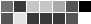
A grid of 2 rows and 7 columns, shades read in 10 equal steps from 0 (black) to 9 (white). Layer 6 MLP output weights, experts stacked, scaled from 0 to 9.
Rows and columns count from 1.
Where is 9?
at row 2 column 7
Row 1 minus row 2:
1 -6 5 5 4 0 -9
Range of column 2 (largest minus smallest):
6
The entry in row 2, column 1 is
3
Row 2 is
3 8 2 2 2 3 9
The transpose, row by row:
4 3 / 2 8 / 7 2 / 7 2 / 6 2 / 3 3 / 0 9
